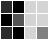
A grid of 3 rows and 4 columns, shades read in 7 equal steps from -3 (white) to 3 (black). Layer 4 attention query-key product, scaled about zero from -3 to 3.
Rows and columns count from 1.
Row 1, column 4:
-2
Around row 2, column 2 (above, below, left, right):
3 3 3 -2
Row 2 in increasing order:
-2 -2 1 3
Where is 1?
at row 2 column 2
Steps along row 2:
down down same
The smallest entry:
-2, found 5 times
